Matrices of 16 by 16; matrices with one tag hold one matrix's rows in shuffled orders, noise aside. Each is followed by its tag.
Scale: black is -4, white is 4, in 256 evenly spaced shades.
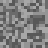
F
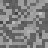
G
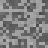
G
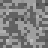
G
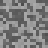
G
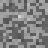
G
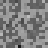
F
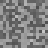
F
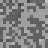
F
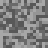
G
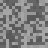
F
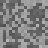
F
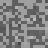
F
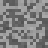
G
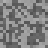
F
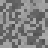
F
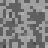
F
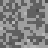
F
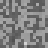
F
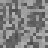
F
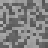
G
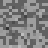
G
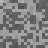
G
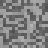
G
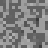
F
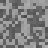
F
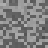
G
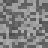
G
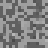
F
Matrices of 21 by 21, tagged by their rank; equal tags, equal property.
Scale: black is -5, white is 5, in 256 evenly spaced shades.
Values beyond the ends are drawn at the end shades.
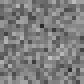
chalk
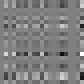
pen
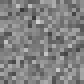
chalk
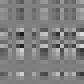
pen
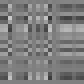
pen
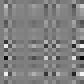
pen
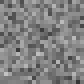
chalk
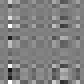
pen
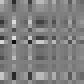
pen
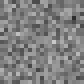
chalk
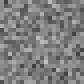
chalk
